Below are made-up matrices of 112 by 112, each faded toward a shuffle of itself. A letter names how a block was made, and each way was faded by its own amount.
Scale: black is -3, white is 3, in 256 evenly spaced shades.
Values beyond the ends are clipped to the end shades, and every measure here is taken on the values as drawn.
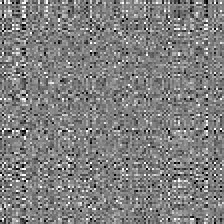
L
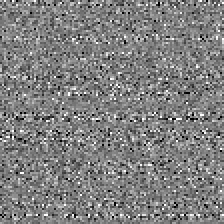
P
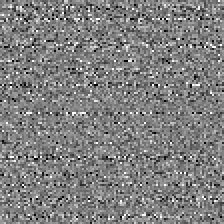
P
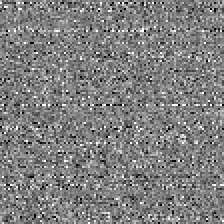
P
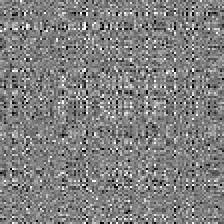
L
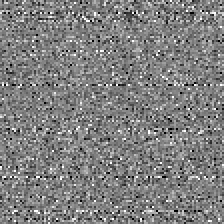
P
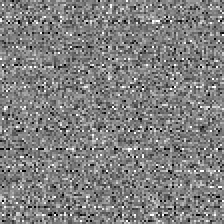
P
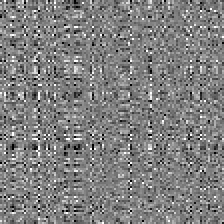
L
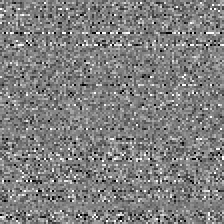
P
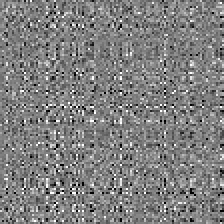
L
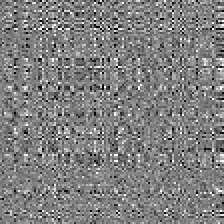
L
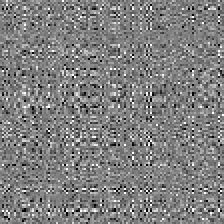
L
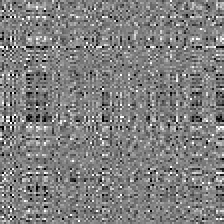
L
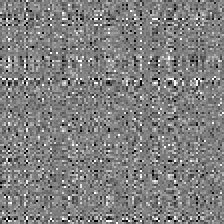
L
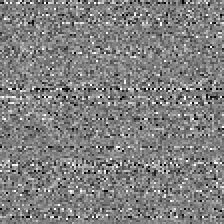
P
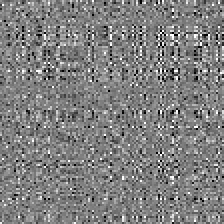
L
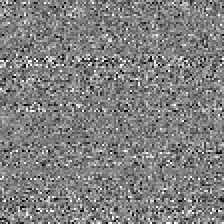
P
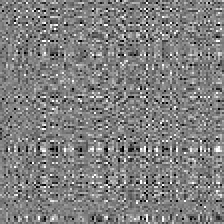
L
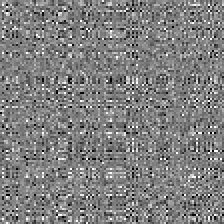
L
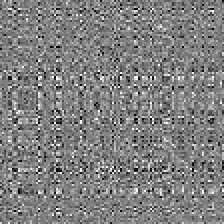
L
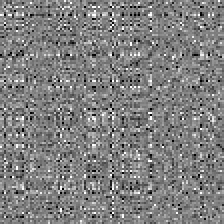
L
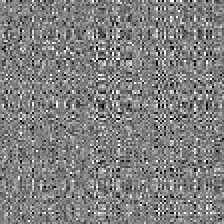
L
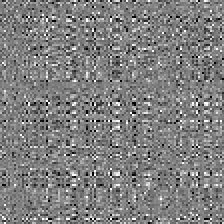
L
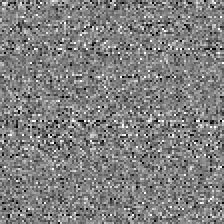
P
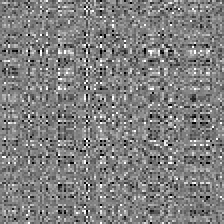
L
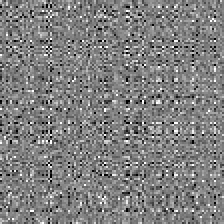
L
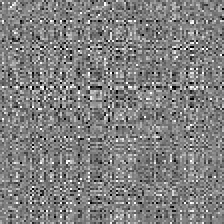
L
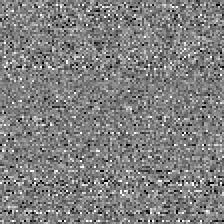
P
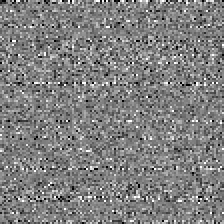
P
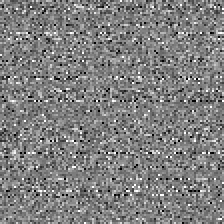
P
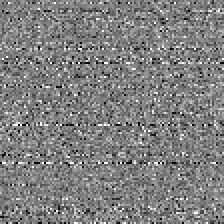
P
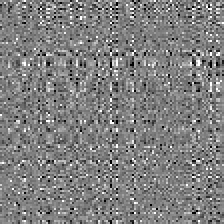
L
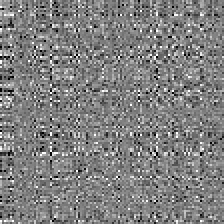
L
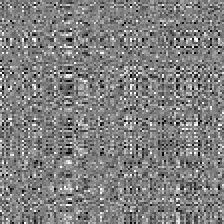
L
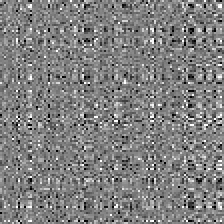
L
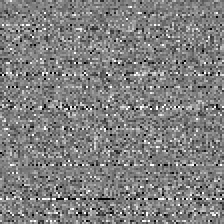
P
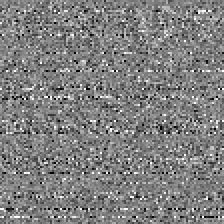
P
